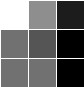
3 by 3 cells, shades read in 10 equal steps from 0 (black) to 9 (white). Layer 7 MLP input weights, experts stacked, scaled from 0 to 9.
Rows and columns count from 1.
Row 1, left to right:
9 5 1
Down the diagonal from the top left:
9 3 0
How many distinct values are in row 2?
3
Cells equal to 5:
1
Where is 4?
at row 2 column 1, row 3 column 1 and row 3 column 2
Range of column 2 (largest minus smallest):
2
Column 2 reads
5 3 4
